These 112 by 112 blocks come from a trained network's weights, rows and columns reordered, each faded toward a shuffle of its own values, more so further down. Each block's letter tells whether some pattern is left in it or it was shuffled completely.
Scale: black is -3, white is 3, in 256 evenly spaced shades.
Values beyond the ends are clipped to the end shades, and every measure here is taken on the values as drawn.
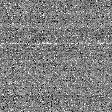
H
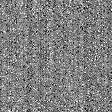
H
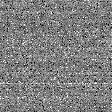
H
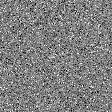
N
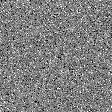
N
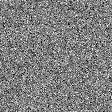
N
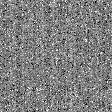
H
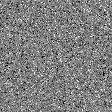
N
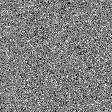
N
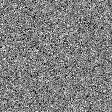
N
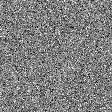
N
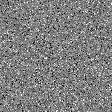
N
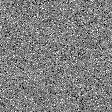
N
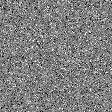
N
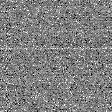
H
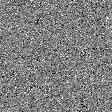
N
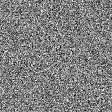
H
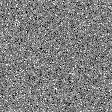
N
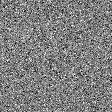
N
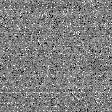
H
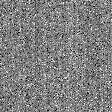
H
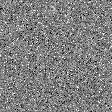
N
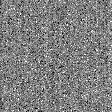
H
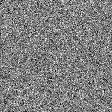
H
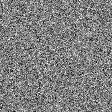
H
